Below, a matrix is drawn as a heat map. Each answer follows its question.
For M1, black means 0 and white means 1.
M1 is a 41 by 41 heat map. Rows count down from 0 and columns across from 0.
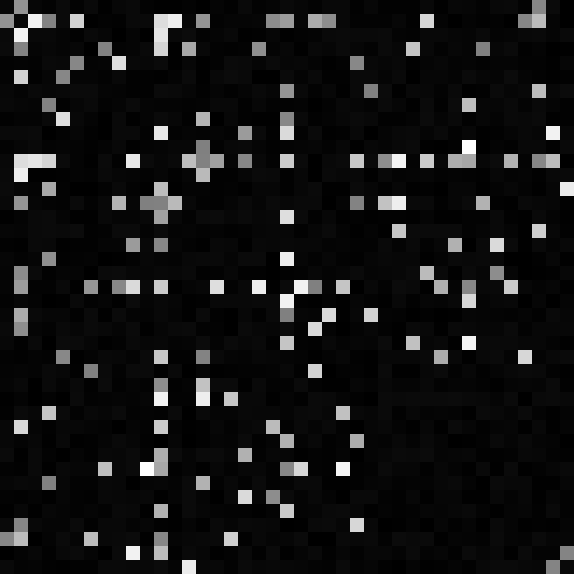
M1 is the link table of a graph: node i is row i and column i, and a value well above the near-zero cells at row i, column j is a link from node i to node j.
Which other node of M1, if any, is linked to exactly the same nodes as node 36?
node 15
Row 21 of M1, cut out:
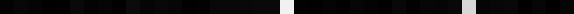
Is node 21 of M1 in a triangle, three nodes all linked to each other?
yes
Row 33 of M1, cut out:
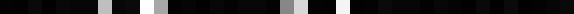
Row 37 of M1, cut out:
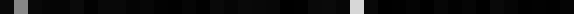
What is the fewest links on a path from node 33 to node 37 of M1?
3
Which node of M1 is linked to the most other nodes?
node 11
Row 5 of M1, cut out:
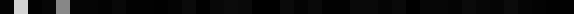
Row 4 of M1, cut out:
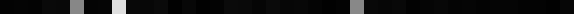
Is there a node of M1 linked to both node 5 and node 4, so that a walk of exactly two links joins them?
no
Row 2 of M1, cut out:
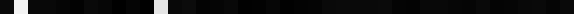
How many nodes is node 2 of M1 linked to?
2
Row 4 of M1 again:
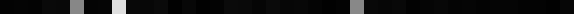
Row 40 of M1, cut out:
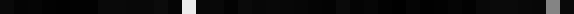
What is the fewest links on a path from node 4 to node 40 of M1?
4
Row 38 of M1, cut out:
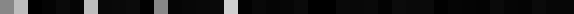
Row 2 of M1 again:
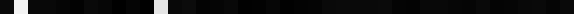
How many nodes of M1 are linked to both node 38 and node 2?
2
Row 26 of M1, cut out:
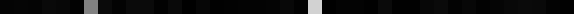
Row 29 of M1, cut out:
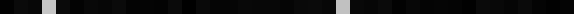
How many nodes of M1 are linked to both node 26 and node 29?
0
